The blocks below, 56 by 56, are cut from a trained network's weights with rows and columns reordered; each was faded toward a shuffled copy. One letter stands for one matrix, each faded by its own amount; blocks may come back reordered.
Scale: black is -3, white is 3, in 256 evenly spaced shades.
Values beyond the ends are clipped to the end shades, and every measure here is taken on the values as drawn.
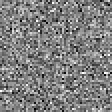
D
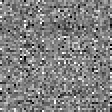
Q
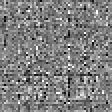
Q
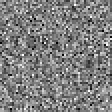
D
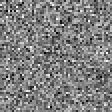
D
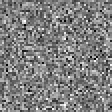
D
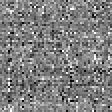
Q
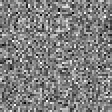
D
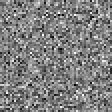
D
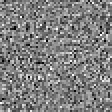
D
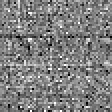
Q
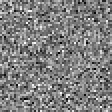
D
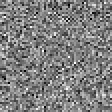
D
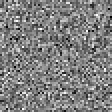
D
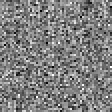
D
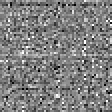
Q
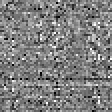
Q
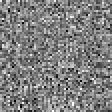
D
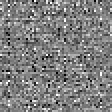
Q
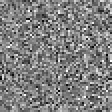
D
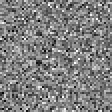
D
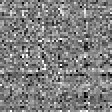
Q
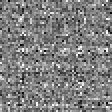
Q
